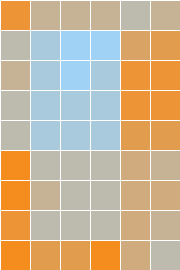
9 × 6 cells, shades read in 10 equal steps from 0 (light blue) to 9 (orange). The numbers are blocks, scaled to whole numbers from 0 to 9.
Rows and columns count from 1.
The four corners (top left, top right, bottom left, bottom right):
8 4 9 3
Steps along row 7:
down down same up same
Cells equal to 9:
4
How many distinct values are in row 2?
5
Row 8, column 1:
8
